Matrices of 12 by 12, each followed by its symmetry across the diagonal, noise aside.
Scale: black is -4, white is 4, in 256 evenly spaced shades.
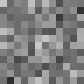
symmetric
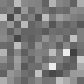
symmetric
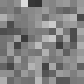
neither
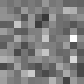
neither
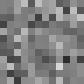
antisymmetric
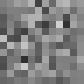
antisymmetric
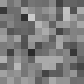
neither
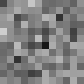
symmetric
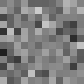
neither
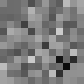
symmetric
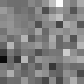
antisymmetric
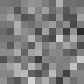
antisymmetric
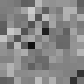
symmetric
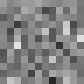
neither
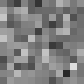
antisymmetric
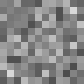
symmetric
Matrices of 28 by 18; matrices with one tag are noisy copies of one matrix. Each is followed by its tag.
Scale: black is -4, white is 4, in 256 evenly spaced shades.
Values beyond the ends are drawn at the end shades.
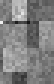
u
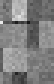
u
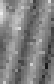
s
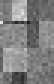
u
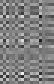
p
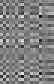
p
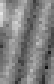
s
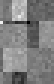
u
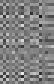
p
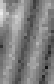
s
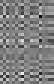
p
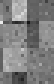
u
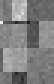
u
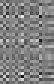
p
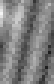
s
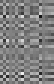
p
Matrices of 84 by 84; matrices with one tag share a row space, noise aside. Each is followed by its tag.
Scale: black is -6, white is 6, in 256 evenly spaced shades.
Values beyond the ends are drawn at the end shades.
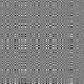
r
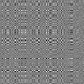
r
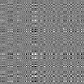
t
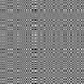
t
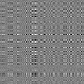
t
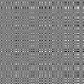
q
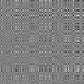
q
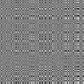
q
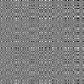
q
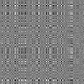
r
